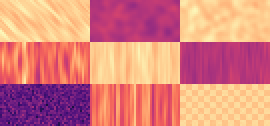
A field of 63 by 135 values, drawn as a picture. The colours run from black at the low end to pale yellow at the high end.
The table splits into 3 rows of 3 panels. Panel 1,1: very high, slanting down to the right, faint in contrast. Panel 1,2: middling, blotchy, faint in contrast. Panel 1,3: very high, blotchy, faint in contrast. Panel 2,1: high, streaked downward. Panel 2,2: very high, streaked downward, faint in contrast. Panel 2,3: middling, streaked downward, faint in contrast. Panel 3,1: low, fine-grained. Panel 3,2: high, streaked downward. Panel 3,3: very high, checkered, faint in contrast.
